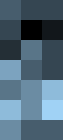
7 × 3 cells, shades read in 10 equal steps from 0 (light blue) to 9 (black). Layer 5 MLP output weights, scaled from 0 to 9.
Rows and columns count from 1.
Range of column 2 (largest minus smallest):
6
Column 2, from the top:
6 9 4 5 3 3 5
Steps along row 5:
down down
